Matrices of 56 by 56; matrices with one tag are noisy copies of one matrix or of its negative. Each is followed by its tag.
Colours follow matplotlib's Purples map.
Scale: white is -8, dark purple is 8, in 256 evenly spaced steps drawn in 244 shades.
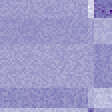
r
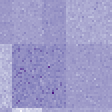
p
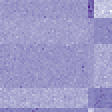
r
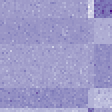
r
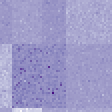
p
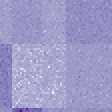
p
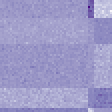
r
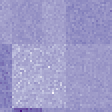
p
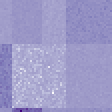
p
